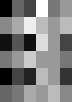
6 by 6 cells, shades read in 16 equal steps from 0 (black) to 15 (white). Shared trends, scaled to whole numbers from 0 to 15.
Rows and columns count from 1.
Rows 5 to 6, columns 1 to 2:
0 4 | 6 7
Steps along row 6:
up up down up down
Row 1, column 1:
0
